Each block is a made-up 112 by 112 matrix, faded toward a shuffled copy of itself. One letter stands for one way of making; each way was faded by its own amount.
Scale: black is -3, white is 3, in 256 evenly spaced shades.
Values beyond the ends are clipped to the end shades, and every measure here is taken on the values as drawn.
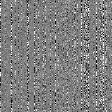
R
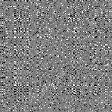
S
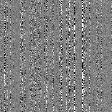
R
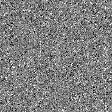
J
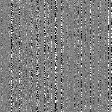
R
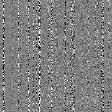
R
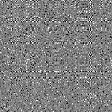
S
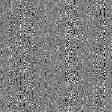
R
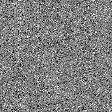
J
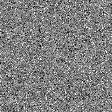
J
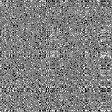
S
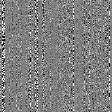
R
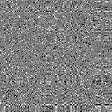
S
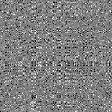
S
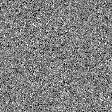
J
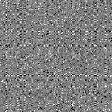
S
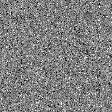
J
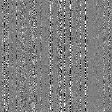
R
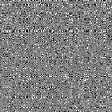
S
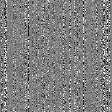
R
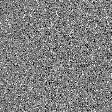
J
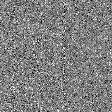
J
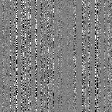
R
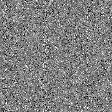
J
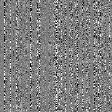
R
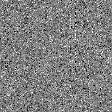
J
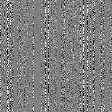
R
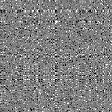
S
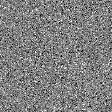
J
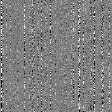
R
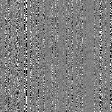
R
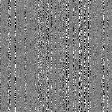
R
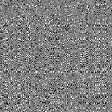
S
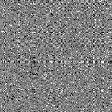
S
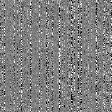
R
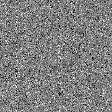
J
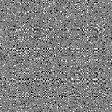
S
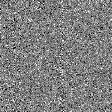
J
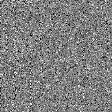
J
